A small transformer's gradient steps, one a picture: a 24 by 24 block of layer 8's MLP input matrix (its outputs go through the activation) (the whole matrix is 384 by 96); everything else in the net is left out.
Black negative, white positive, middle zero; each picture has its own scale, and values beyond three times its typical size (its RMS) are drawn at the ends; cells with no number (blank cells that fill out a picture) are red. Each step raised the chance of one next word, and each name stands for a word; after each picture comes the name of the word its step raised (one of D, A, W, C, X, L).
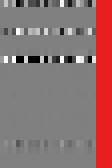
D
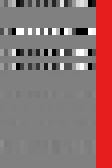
D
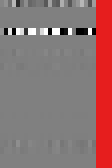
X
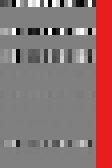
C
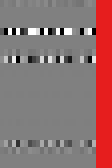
D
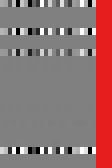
C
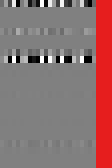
D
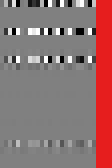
X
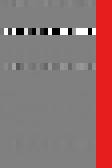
C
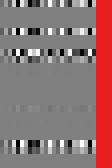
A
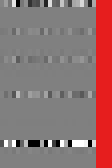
A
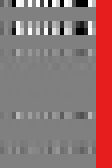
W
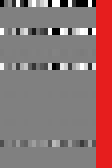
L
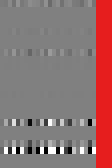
C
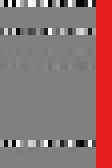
L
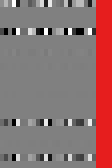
X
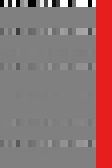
C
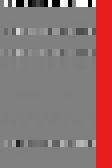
X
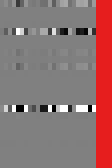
D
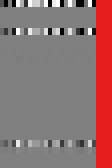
W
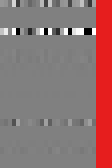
A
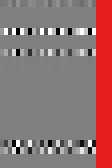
L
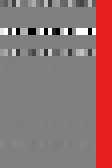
C
